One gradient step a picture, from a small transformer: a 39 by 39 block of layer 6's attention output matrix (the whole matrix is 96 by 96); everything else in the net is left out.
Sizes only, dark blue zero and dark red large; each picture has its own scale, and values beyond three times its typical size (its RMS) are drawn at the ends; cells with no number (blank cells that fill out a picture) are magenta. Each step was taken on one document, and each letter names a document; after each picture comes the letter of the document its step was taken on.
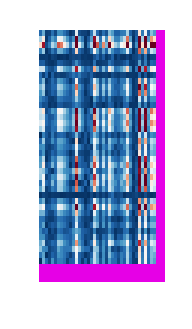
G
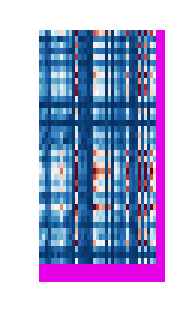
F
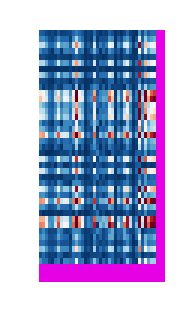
G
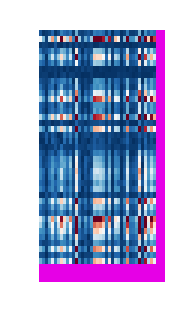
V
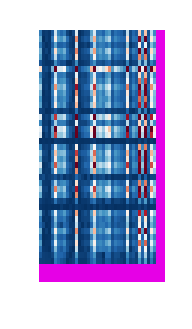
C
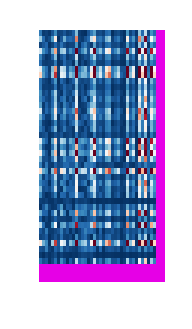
C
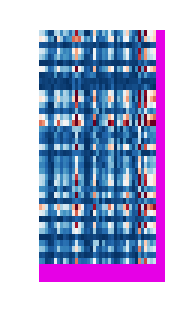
G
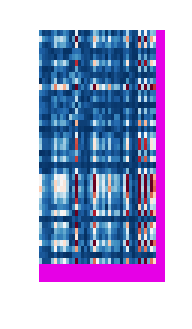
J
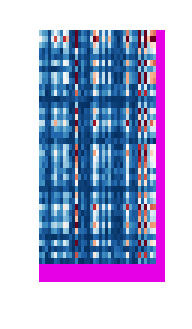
J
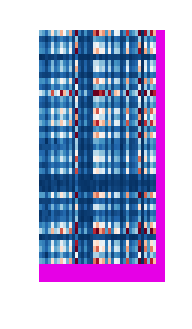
V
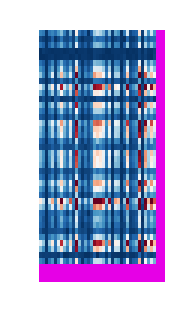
V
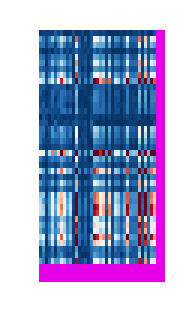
F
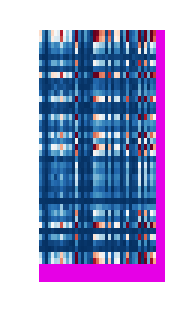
F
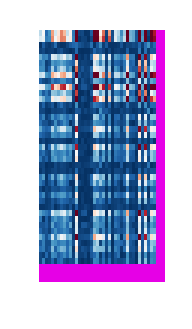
F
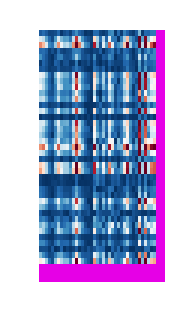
G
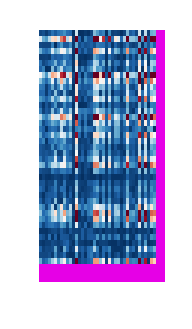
F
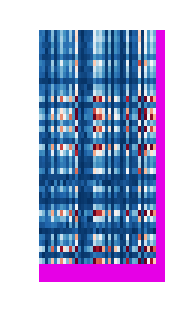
V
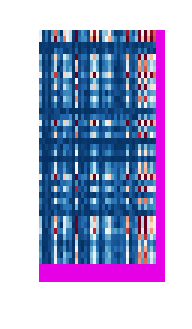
C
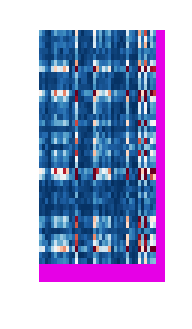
C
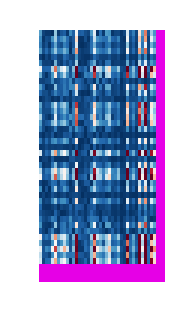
C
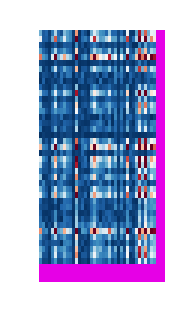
C
